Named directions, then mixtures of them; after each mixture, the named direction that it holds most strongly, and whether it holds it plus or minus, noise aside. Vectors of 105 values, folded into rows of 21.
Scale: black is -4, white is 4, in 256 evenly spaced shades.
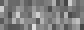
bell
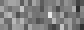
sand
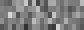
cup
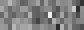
sand, plus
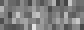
bell, plus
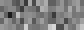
cup, minus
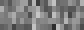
cup, plus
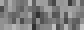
bell, minus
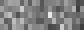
sand, plus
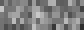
bell, plus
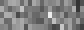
sand, plus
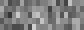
bell, plus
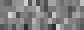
cup, plus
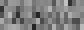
bell, minus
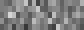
cup, plus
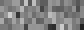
sand, plus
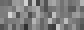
cup, plus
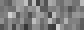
cup, plus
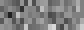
sand, minus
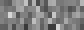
cup, plus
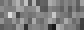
cup, plus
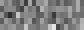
cup, minus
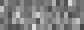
bell, plus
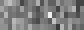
sand, plus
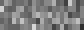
bell, plus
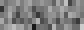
bell, minus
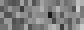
sand, minus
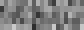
bell, minus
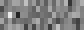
bell, minus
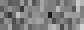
sand, minus
